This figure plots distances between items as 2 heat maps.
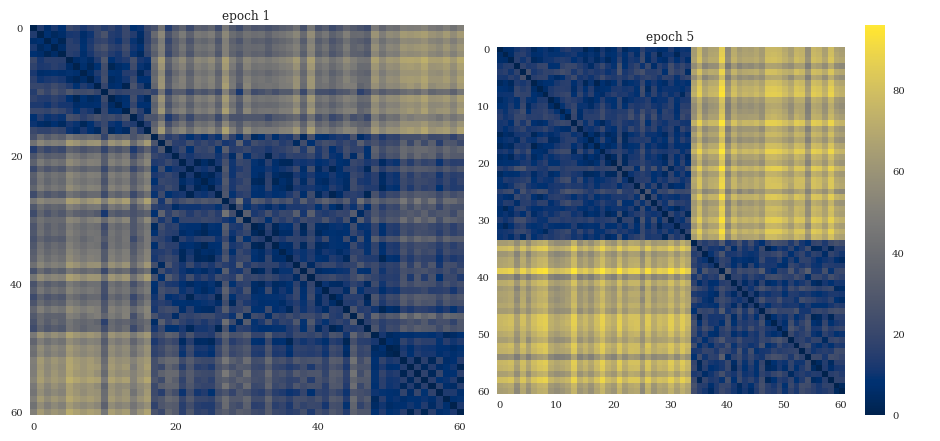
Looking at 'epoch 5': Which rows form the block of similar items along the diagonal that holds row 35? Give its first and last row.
34 to 60
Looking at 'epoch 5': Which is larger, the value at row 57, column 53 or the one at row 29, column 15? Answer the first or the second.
the first
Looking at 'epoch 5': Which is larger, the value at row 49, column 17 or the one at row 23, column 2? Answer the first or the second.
the first
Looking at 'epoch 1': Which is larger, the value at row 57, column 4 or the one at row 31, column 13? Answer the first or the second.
the first
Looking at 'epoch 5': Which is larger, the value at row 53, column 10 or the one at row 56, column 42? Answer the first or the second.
the first
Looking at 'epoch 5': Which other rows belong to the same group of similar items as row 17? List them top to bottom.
0, 1, 2, 3, 4, 5, 6, 7, 8, 9, 10, 11, 12, 13, 14, 15, 16, 18, 19, 20, 21, 22, 23, 24, 25, 26, 27, 28, 29, 30, 31, 32, 33
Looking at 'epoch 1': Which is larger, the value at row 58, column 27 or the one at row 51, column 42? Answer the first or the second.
the first
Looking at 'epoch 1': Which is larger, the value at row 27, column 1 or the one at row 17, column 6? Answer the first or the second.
the first
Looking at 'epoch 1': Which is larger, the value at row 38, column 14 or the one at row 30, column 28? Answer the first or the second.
the first
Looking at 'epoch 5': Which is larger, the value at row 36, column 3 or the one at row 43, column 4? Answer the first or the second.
the second
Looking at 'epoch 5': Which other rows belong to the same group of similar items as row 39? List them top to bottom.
34, 35, 36, 37, 38, 40, 41, 42, 43, 44, 45, 46, 47, 48, 49, 50, 51, 52, 53, 54, 55, 56, 57, 58, 59, 60
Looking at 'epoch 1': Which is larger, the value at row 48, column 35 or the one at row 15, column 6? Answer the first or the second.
the first
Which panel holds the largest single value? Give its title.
epoch 5
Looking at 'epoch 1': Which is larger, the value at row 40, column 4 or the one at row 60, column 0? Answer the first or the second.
the second
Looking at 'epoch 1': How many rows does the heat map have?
61
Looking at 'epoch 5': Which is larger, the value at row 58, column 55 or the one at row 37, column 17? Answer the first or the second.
the second
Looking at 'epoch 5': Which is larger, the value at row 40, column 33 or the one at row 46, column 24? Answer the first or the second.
the second
